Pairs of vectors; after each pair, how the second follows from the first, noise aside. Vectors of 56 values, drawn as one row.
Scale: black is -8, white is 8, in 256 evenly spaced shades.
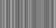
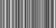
scaled up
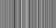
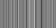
reversed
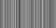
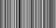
scaled up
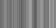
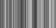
scaled up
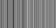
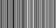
scaled up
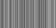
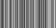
scaled up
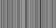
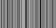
scaled up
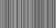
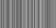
reversed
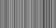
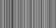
reversed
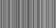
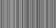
reversed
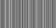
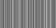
reversed
